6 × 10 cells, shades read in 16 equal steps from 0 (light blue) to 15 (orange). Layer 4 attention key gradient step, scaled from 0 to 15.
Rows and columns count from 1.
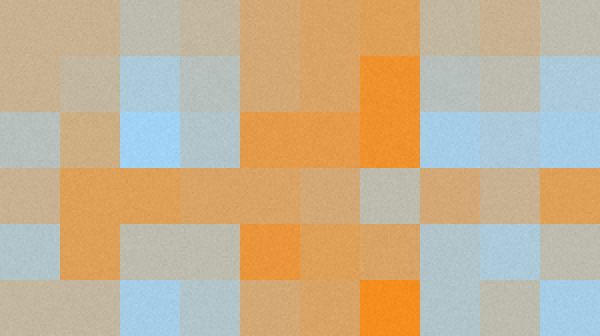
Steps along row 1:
same down up up up up down up down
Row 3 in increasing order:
0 1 1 2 3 4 8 12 12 14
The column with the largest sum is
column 7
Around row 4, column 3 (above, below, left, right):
0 5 11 10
